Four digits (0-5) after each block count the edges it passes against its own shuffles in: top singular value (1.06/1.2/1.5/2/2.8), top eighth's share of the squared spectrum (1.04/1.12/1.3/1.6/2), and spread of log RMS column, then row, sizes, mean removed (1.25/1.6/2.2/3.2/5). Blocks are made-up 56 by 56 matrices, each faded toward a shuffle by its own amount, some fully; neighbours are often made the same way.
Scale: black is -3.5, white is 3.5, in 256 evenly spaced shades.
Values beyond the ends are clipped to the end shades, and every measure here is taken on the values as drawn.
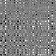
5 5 3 3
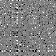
4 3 2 2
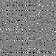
4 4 2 2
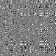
4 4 2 2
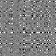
4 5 3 3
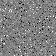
0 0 0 0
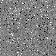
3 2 0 1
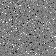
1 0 0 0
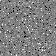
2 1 0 0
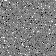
1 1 0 0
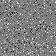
0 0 0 0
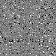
3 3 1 1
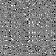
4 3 2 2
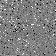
0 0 0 0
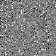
1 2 3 0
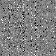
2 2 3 0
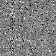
2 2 2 0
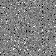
1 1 1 0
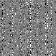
2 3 3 0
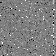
2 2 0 0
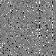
4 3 2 1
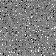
3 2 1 0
